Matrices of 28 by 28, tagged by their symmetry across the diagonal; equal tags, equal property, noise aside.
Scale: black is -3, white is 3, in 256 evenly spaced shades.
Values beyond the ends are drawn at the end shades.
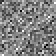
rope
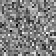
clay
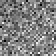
rope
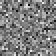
clay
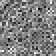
rope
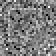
rope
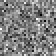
clay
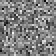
clay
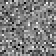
clay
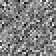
rope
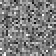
clay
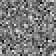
rope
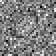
rope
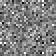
rope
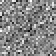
rope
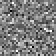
clay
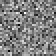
clay
